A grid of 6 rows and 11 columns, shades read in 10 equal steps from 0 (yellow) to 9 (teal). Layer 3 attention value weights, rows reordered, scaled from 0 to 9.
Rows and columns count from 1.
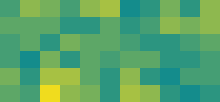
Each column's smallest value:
5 4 0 3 4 3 3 4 4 5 4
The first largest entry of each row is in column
7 4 3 2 9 10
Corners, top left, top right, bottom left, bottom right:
7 4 6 8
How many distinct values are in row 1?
6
